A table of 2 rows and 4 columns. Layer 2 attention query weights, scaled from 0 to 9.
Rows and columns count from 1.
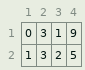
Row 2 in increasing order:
1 2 3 5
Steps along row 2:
up down up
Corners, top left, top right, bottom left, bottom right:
0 9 1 5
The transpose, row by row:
0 1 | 3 3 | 1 2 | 9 5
